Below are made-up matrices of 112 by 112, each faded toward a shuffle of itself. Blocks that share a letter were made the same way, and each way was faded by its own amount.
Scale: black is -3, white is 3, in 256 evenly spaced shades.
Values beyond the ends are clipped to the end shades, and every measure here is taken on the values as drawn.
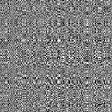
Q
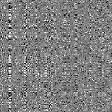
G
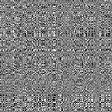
Q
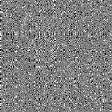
G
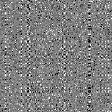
G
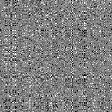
G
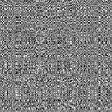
Q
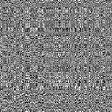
Q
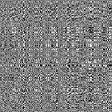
Q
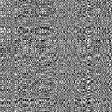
Q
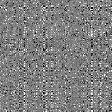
G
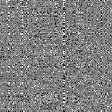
G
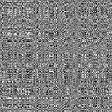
Q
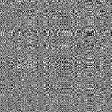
Q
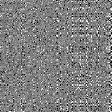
G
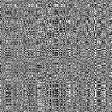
Q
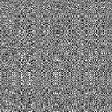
Q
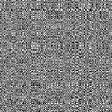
Q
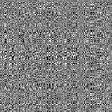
Q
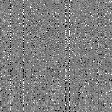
G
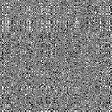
G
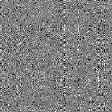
G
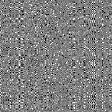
G
